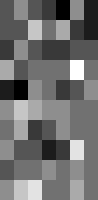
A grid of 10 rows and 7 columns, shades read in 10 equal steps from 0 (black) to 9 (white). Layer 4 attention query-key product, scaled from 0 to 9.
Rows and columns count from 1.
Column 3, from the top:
3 7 3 4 5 6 2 3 4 8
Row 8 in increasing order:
1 2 3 3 4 5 8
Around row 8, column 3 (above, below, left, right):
2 4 3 1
